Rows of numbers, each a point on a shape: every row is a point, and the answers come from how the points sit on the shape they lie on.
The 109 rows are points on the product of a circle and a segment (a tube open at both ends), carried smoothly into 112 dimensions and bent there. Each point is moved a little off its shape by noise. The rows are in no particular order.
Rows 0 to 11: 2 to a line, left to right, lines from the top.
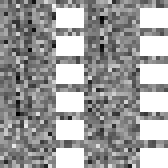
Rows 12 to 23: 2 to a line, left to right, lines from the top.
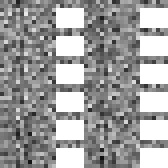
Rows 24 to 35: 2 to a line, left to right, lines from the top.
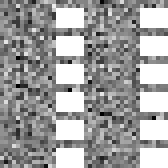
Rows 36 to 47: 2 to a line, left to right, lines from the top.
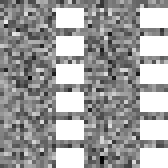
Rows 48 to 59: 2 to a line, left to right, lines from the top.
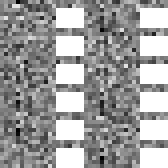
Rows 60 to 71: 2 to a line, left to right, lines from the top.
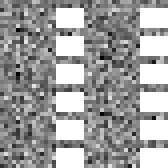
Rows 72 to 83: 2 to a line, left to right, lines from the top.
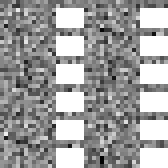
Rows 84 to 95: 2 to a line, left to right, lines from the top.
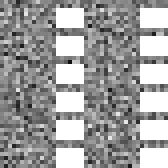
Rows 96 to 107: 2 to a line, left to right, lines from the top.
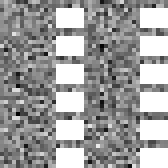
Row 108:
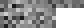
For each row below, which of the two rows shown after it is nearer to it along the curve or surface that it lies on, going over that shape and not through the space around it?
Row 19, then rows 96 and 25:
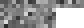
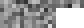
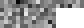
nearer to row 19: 25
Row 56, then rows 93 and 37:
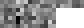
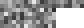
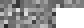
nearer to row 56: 37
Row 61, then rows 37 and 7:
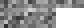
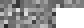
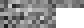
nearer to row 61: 7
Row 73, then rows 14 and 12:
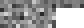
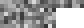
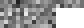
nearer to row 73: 12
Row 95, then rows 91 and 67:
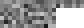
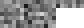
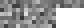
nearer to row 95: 91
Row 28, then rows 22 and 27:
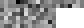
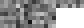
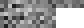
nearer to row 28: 27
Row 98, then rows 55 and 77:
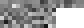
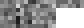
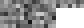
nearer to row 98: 77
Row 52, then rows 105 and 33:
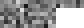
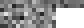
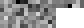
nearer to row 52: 33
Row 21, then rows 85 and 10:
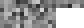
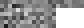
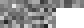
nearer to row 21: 10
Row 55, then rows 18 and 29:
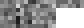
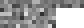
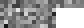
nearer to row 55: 29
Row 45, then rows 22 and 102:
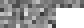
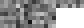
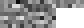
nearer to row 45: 102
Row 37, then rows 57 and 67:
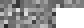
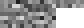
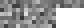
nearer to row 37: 67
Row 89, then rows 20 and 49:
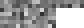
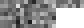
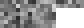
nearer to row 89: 49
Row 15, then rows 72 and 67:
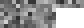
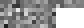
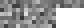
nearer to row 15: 72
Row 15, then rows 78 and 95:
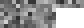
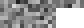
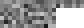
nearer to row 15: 95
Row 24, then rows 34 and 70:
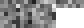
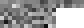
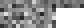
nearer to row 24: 34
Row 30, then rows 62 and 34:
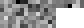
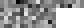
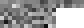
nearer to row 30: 62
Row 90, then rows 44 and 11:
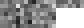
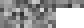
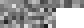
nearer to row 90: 11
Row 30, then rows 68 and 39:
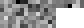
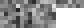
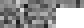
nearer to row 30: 39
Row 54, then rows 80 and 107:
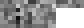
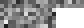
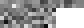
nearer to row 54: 80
